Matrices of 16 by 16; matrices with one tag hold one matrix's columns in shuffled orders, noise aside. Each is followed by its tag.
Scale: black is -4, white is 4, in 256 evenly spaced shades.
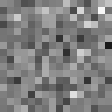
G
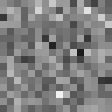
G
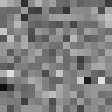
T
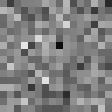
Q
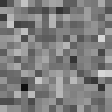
T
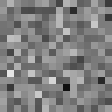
T
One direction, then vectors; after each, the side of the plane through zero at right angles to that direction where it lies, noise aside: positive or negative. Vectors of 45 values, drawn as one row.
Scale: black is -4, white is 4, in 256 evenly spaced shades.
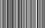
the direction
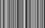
positive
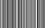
positive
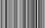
negative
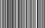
positive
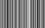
positive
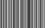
negative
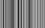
positive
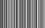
negative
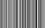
negative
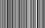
positive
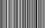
negative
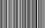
negative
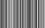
negative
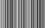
positive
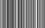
positive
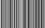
negative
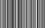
positive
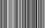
negative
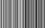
negative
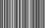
negative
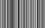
positive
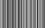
positive
